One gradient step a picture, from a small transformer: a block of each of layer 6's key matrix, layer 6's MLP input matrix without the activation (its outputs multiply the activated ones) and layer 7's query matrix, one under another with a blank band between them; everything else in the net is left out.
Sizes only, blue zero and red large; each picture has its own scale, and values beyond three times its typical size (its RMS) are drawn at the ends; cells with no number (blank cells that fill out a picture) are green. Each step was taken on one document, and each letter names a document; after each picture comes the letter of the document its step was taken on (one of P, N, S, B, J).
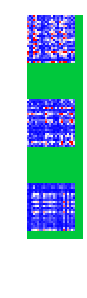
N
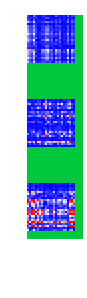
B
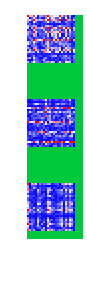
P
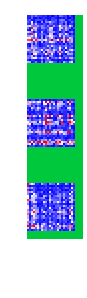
B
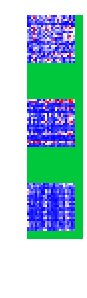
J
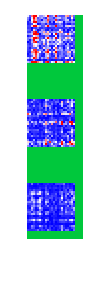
N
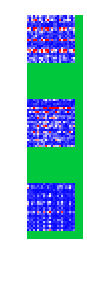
P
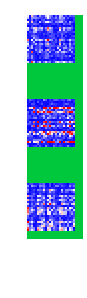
P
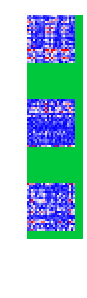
B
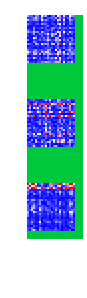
B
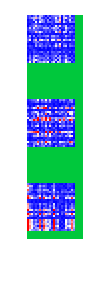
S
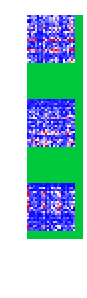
S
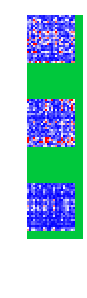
N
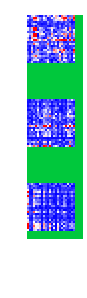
S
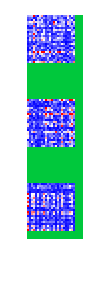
N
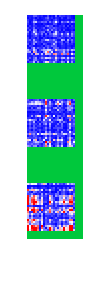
B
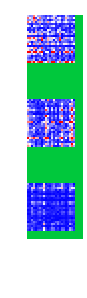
N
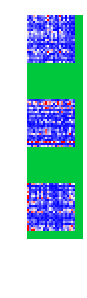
B
